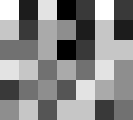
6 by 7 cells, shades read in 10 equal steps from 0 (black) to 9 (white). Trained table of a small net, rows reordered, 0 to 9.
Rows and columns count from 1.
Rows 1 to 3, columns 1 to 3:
9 1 8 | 7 2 6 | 4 4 6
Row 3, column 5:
2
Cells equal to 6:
4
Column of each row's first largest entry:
1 1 6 1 5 2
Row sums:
31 29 30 42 33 35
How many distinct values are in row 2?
5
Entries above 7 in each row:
3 0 0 2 1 0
